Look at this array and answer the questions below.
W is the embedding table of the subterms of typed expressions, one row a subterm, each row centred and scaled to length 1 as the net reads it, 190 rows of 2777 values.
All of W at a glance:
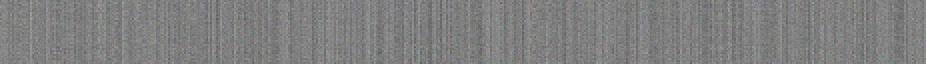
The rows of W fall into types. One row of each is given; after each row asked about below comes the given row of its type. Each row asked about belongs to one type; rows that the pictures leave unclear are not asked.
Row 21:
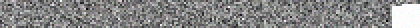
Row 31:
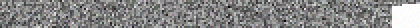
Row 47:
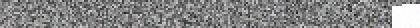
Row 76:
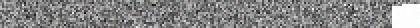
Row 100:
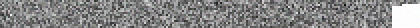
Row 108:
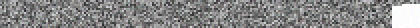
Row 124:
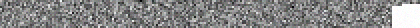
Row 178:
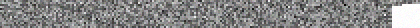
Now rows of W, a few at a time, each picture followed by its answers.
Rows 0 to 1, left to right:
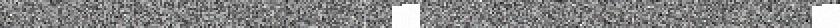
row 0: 100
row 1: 47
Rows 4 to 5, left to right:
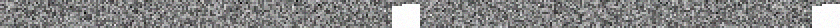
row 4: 178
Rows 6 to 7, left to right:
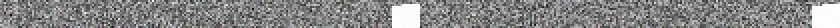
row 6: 47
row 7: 31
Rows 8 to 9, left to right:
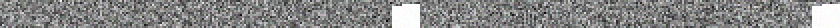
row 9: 47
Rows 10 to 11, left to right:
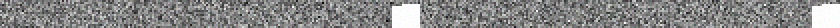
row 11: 47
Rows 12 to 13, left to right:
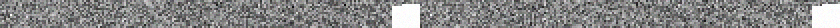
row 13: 31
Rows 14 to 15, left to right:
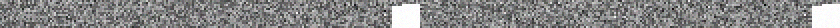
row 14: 124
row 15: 178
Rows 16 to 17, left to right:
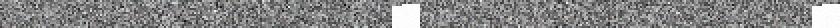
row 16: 100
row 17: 124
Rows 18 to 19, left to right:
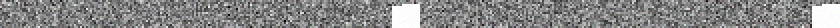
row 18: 76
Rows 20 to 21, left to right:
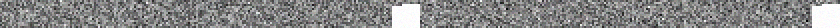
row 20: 124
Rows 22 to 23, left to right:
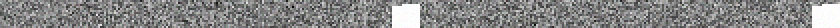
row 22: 100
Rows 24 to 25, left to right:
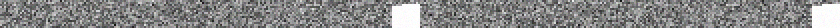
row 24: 108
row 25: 178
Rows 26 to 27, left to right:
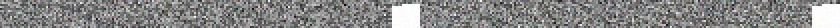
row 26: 178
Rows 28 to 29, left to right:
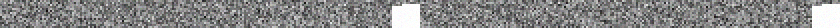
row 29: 178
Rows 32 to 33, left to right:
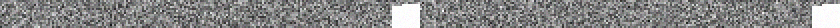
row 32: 21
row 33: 100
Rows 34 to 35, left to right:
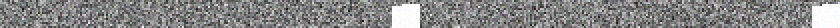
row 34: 47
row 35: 100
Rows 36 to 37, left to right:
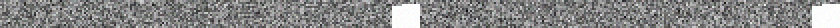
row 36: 108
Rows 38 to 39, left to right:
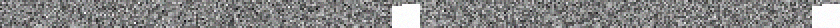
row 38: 31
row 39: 76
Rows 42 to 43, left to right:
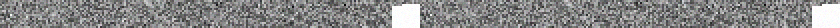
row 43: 100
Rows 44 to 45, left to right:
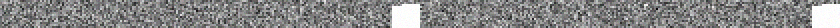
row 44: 21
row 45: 108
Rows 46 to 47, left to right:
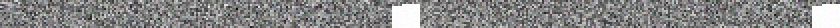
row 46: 178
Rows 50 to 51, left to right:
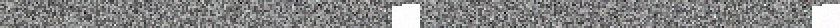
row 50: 178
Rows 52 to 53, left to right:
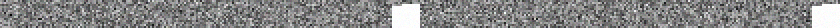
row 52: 178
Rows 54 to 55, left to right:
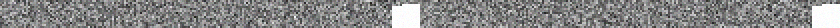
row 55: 47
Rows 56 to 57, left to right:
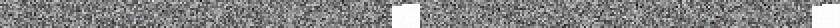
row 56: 178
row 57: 178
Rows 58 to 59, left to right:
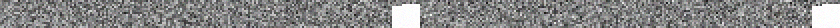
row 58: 47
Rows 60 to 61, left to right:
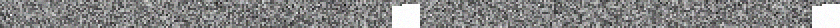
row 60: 100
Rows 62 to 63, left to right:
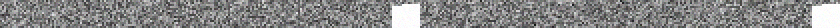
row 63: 108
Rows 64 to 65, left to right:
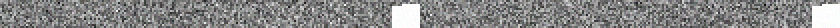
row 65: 100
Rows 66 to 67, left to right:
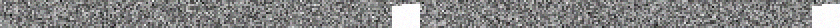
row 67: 21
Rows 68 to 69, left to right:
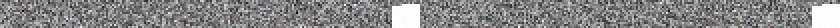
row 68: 47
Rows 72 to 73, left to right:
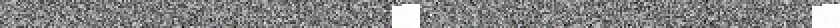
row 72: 21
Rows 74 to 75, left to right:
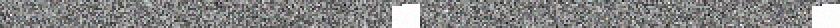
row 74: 100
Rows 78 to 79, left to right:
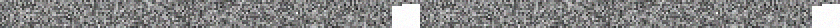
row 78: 124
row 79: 124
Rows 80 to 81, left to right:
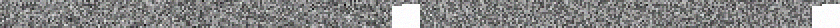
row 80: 108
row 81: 100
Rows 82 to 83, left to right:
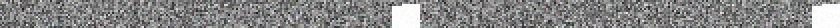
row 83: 76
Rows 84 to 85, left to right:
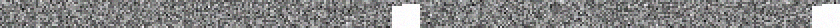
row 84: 76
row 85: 108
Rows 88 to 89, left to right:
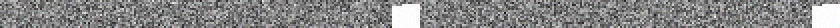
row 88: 100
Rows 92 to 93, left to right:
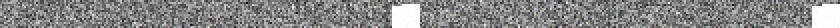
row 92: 21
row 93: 124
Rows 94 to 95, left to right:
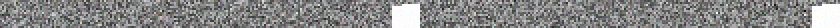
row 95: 124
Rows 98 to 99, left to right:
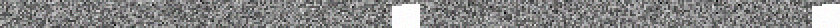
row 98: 108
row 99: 178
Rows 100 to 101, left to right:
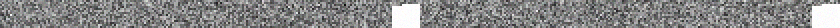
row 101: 108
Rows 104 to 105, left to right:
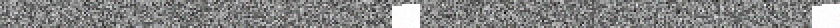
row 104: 108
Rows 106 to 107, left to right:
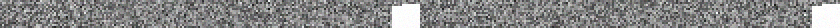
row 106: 31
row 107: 124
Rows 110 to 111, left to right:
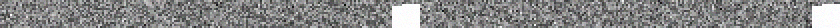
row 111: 76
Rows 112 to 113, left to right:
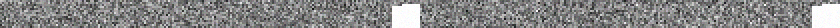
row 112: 100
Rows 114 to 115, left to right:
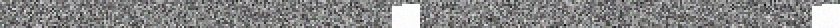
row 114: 31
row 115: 108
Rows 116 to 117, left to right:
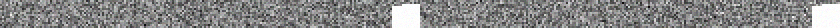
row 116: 108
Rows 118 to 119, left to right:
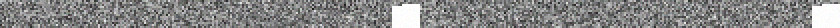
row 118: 100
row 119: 76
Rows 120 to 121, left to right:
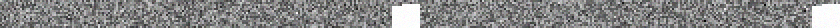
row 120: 124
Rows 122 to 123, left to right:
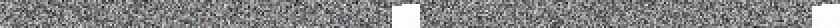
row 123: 124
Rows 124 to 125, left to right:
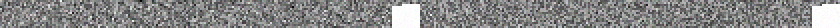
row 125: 100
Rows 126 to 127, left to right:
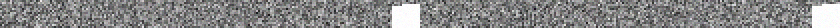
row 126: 31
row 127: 31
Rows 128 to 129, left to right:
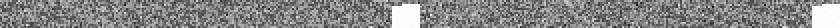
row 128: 124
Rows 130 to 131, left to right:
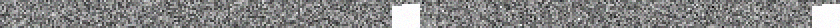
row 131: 47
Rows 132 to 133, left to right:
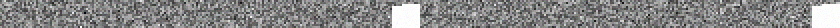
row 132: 76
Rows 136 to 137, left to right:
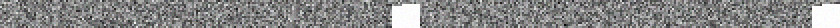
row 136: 76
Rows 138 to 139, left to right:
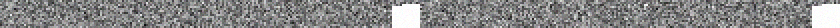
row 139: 108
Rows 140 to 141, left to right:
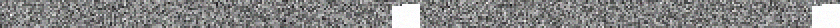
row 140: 31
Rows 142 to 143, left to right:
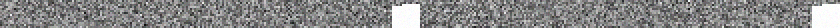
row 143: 31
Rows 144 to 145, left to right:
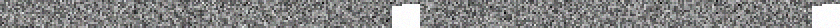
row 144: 124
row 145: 178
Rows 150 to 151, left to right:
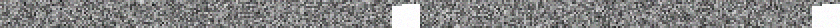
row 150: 108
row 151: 124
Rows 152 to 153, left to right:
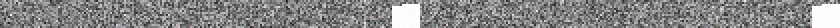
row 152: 100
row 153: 108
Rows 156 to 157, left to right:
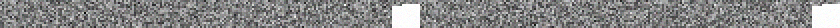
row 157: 100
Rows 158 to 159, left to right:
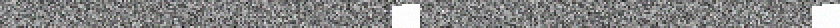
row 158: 21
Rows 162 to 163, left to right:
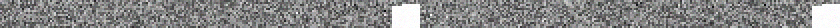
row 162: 124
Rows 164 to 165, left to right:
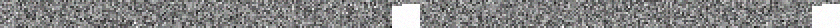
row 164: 76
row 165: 76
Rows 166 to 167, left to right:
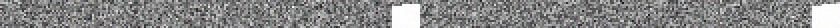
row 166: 178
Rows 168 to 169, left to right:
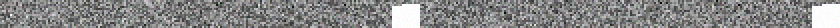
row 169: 178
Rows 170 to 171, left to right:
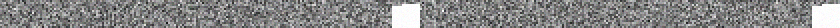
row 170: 31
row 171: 100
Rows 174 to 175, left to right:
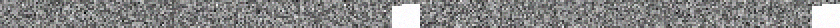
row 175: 31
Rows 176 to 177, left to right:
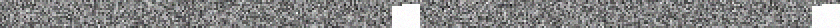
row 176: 124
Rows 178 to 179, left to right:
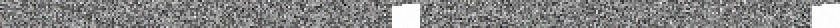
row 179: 21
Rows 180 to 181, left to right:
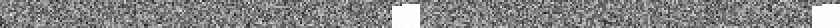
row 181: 47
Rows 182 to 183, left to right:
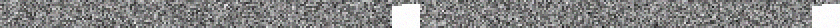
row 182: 108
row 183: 21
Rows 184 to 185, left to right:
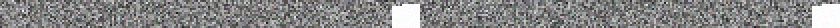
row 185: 124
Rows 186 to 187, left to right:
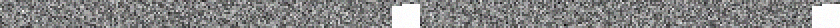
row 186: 124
